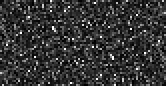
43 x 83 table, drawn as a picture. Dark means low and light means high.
No regular stripes run through it. A half turn leaves it unchanged. The values are skewed, with a long tail toward high values. No row or column stands out. There is no seam. Overall the values sit about 20% of the way up the scale.
